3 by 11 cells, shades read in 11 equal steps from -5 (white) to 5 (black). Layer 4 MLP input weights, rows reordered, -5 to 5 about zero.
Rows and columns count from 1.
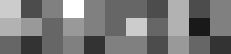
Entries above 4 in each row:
0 0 0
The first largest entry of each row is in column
2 10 2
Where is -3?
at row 1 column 1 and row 2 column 7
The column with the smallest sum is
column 4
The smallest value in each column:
-3 -1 0 -5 0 0 -3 1 -2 1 0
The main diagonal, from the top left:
-3 -1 1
